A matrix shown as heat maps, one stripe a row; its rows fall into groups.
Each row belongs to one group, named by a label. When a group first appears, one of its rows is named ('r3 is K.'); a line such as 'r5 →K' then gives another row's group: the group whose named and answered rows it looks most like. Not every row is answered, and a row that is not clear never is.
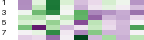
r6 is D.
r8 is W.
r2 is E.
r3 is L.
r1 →E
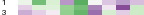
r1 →L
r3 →W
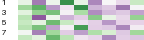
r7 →D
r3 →L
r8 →L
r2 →L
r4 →D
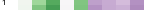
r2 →L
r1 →L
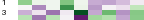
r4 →D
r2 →W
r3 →W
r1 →L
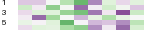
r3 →W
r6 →W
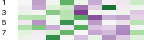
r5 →W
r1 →W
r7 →W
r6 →L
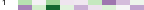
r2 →E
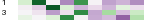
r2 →E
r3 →W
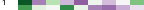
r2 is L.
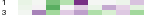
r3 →D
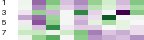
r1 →D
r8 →L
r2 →D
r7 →L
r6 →E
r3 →W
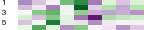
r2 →W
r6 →L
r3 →L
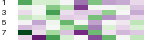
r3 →E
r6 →W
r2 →E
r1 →D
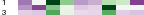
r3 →E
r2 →E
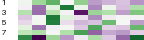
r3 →D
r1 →L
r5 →E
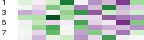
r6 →L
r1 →W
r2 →E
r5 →W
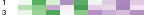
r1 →L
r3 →L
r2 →L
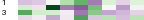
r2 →D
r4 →W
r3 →D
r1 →W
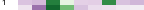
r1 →E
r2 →E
